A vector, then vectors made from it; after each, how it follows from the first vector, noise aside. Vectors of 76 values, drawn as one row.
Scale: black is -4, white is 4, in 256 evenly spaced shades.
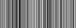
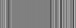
partly zeroed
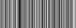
sign-scrambled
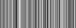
sign-scrambled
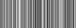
sign-scrambled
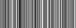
sign-scrambled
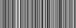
sign-scrambled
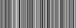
sign-scrambled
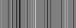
partly zeroed
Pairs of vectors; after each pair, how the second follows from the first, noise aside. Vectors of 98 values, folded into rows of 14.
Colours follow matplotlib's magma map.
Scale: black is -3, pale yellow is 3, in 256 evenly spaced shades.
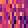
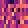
shuffled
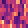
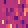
partly zeroed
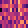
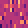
partly zeroed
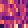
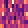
shuffled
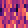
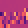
partly zeroed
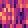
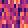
shuffled
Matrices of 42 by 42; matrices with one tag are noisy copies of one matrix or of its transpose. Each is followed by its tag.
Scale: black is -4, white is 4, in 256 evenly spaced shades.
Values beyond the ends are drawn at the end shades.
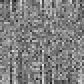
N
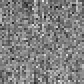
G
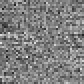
G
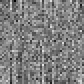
N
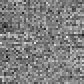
G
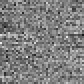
G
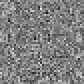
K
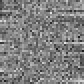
N
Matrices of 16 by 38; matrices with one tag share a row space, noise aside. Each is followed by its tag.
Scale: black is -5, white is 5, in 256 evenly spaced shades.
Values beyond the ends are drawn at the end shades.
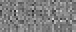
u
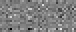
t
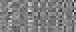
t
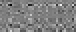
t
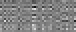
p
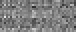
p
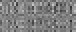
u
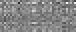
p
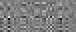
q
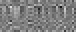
t
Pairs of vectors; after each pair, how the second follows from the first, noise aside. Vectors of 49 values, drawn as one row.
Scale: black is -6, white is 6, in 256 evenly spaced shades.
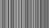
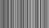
reversed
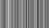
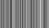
reversed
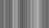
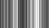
scaled up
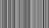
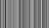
reversed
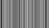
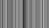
shuffled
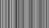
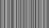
shuffled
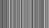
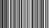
scaled up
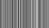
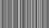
sign-scrambled
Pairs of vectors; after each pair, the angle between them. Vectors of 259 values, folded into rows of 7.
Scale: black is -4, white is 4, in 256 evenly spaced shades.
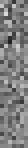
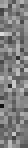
partly aligned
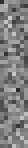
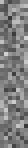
nearly opposite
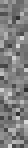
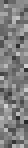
nearly opposite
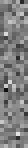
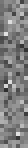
nearly parallel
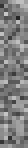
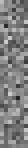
partly opposed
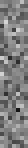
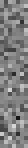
orthogonal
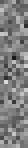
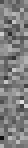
partly aligned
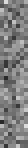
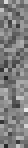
nearly parallel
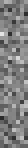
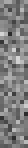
nearly parallel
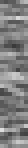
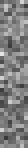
partly aligned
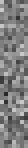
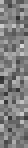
nearly parallel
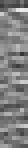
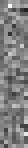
partly opposed
